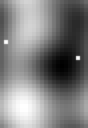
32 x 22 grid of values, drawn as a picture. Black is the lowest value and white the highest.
Ninth with the lowest average: middle right. Lone odd cells: 2, each higher than its neighbours. Ninth with the highest average: bottom left.
